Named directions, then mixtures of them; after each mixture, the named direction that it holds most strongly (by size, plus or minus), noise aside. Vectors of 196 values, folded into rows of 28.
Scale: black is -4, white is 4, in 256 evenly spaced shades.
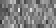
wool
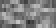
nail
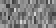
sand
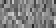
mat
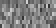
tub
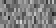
sand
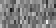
wool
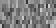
tub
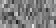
mat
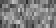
nail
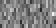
sand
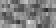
nail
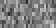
tub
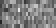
wool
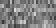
sand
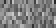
mat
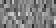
mat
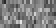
sand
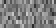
mat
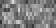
nail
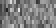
wool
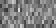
wool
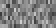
sand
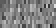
tub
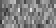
wool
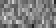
mat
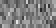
tub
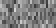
sand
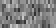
sand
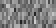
sand
